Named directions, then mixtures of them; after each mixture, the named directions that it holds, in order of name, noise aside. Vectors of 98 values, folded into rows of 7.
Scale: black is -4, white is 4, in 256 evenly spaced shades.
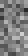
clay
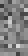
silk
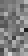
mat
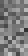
mat, silk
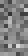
silk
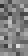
silk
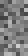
mat, silk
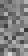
mat, silk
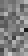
mat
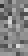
silk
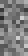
clay, mat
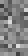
silk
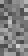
mat, silk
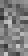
clay, silk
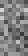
clay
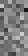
clay, silk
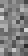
clay, mat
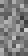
mat, silk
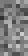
clay, silk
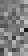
mat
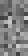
clay, silk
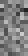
clay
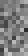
mat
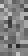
silk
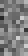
clay, mat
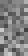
mat, silk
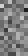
clay, silk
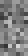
clay, silk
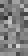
silk
